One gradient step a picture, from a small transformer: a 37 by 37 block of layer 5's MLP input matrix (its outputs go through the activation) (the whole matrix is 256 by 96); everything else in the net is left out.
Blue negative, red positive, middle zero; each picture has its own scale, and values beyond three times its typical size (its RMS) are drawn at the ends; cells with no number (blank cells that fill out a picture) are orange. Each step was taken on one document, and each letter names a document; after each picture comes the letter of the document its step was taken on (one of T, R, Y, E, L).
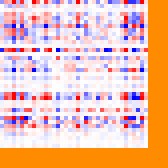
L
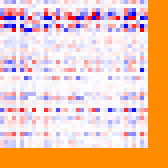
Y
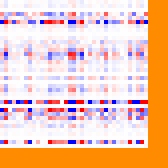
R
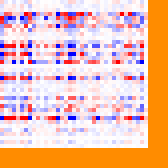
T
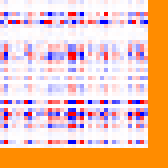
R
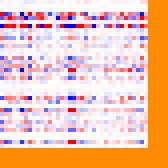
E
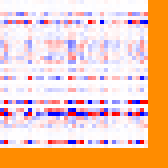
R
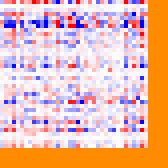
L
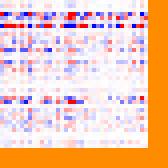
E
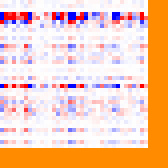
T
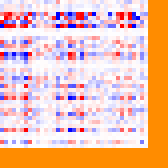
T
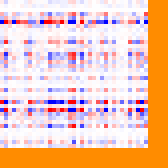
R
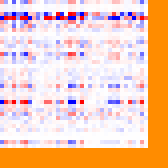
T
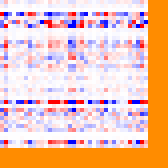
R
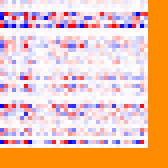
T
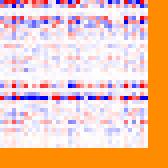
L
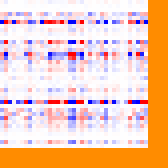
R
